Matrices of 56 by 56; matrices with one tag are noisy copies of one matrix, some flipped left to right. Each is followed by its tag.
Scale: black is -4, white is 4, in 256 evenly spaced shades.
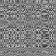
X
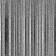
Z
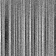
Z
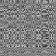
X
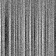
Z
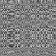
X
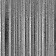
Z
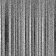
Z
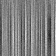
Z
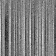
Z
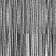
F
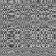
X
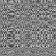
X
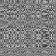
X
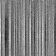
Z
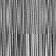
F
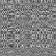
X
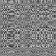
X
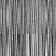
F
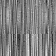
F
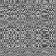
X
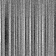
Z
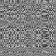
X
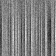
Z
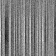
Z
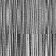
F
